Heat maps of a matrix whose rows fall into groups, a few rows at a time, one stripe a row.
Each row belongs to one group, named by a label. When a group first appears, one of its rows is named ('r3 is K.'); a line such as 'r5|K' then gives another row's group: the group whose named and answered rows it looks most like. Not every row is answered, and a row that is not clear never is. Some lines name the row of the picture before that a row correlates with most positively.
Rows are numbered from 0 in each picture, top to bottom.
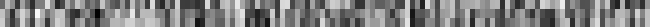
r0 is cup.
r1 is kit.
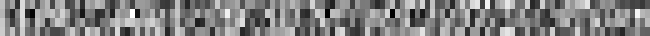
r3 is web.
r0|web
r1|kit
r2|kit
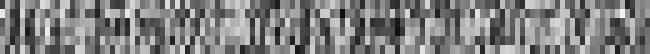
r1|kit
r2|cup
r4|cup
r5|web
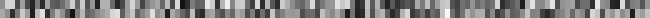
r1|kit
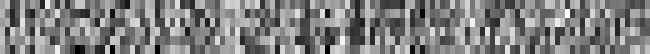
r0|cup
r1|kit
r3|web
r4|web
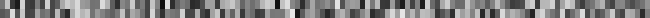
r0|cup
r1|web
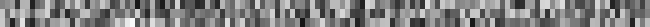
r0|cup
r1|web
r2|kit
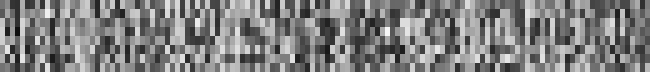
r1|cup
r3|web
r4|web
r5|cup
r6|web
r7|cup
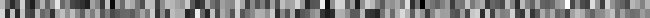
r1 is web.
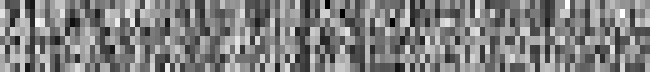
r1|kit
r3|web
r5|web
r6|web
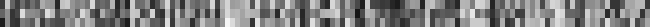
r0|cup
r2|cup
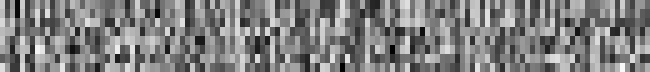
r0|web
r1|web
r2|web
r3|cup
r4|kit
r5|kit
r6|cup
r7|kit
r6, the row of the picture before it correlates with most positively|0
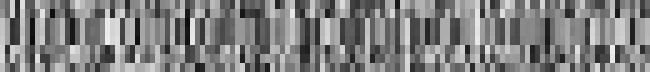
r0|web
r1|web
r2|kit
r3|kit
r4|kit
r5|web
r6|web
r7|kit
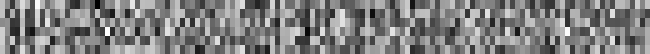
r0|kit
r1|web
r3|kit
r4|web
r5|kit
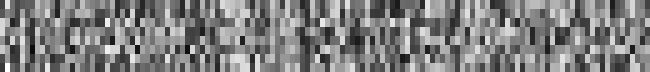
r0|cup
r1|cup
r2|kit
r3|web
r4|web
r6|cup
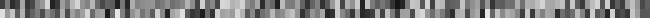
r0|cup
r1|web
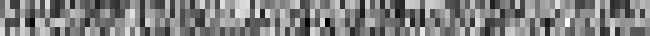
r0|cup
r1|cup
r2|kit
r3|web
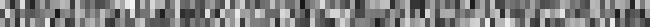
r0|kit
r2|web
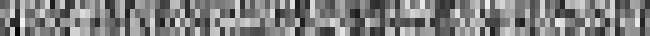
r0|web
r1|web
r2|cup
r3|web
